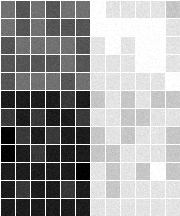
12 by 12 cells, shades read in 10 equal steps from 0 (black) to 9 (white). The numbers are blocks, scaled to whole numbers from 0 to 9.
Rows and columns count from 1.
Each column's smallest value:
0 1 1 1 1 0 7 7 7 7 7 7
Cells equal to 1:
30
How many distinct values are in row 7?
4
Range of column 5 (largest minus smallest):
3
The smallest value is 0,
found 3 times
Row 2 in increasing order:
3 3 3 3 4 4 8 9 9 9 9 9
